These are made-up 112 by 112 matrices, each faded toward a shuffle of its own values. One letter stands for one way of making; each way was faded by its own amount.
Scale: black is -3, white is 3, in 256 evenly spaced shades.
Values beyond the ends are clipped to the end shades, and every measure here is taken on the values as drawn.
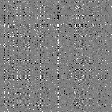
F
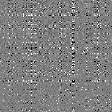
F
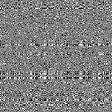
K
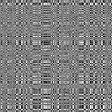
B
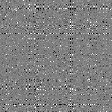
F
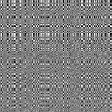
B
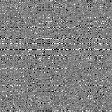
K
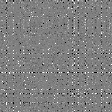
F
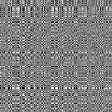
B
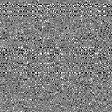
K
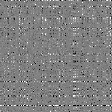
F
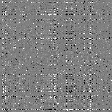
F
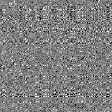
K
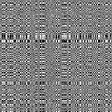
B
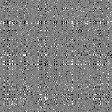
F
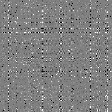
F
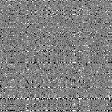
K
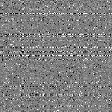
K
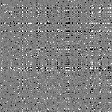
F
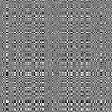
B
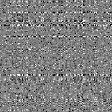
K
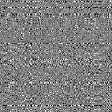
K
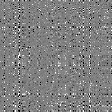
F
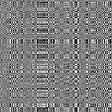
B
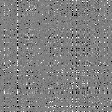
F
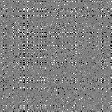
F
